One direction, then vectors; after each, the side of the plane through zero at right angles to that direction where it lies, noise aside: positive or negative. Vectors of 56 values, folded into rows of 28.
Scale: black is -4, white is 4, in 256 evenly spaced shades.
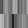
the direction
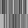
positive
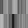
positive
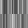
negative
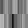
positive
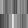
negative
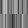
positive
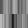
positive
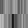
positive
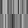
positive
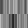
positive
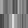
negative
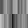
positive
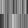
negative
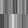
negative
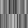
negative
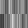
negative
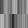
positive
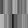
positive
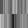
positive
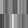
negative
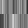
negative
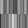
negative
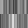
negative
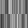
negative
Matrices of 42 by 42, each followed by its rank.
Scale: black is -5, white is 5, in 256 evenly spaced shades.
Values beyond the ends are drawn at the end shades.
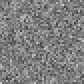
full rank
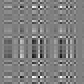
one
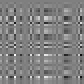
one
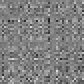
five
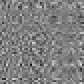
five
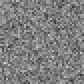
full rank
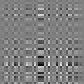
one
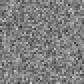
full rank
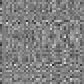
five
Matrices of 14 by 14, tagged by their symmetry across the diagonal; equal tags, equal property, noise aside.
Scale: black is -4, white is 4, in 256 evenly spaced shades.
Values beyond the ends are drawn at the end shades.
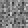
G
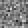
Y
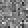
Y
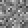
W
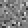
Y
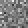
W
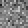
G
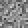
W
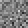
W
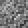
W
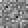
W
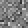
W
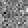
G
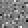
Y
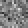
Y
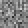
G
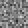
Y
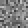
Y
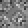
W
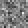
G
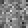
G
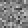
G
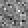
Y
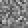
G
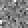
G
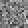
Y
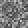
W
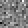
Y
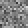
G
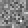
W
